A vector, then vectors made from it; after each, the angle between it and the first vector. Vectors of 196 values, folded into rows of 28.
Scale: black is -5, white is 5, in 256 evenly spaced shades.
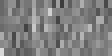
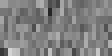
partly opposed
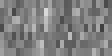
partly aligned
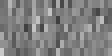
nearly parallel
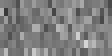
orthogonal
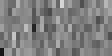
nearly opposite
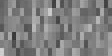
nearly parallel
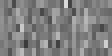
orthogonal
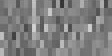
nearly parallel
